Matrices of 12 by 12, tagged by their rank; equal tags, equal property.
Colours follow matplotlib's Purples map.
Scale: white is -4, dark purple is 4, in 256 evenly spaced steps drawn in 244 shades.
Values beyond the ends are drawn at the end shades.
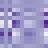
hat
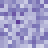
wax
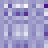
hat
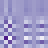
hat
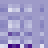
hat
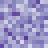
wax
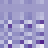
hat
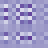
hat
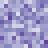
wax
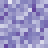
wax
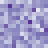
wax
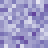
wax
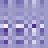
hat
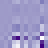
hat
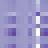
hat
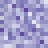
wax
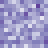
wax
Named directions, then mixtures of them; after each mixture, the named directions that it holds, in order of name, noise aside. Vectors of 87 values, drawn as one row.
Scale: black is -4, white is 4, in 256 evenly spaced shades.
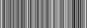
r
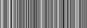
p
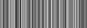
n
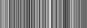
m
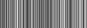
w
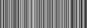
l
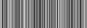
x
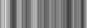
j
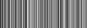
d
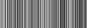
w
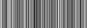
p, x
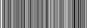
r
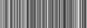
d, p, r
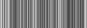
j, r, x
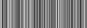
x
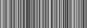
m, p, w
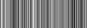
j, l, r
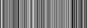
l, r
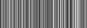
l, p, w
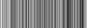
j, p, x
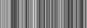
j, l, x
